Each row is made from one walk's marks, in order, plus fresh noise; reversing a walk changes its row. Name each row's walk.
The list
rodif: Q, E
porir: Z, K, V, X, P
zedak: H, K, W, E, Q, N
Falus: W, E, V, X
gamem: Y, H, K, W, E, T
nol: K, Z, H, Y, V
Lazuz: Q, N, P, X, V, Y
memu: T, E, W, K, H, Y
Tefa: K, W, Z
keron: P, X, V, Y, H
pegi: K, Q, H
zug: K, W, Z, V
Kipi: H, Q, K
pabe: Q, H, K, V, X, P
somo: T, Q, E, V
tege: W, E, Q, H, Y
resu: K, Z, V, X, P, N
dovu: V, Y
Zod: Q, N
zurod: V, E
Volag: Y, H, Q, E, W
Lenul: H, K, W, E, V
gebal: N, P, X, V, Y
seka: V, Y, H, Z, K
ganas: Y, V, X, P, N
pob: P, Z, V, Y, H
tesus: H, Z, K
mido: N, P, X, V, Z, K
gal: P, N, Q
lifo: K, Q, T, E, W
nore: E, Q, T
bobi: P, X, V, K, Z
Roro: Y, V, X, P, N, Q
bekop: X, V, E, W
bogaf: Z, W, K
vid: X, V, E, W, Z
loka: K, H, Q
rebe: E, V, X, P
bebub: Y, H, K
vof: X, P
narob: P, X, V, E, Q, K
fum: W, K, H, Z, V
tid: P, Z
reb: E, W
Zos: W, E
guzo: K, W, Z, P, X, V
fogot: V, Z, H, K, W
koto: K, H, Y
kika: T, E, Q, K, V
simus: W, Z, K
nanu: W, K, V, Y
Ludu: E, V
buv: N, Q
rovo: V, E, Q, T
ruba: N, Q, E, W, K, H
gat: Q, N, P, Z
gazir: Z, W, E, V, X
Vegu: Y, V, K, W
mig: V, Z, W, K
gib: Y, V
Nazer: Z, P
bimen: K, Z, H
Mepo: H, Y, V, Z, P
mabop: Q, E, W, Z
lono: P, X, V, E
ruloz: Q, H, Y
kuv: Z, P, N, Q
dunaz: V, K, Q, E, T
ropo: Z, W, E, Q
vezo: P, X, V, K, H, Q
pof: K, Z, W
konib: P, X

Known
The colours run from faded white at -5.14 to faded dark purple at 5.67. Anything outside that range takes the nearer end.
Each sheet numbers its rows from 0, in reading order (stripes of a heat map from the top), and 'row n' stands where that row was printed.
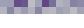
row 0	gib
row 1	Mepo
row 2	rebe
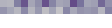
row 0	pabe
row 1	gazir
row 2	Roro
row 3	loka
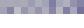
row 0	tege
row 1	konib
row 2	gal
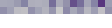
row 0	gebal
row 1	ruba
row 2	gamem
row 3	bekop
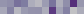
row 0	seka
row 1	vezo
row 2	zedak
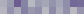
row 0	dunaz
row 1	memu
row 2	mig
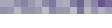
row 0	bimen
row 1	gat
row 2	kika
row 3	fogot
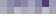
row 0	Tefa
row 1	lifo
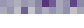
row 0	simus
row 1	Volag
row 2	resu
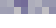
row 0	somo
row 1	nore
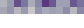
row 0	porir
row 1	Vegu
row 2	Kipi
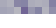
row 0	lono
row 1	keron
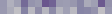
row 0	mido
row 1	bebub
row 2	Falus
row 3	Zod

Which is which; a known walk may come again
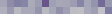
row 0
Tefa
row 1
vof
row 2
gebal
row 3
vid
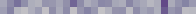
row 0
dovu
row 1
nore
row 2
bogaf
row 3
Lazuz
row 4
pegi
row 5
bobi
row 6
koto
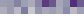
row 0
Zos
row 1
Vegu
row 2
Lenul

